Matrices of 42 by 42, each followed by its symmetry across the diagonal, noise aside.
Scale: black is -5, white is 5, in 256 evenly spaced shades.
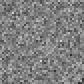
symmetric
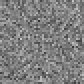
antisymmetric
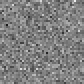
neither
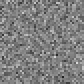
antisymmetric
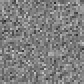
neither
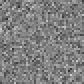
symmetric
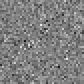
antisymmetric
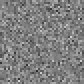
antisymmetric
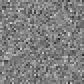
neither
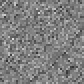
symmetric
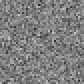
neither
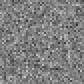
antisymmetric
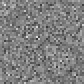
symmetric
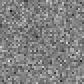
symmetric
